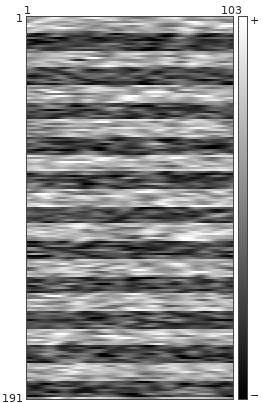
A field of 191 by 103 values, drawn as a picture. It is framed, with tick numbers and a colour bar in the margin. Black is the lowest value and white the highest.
The grain runs across in streaks. Overall the values sit about 50% of the way up the scale. Horizontal stripes repeat 11 times down the table.
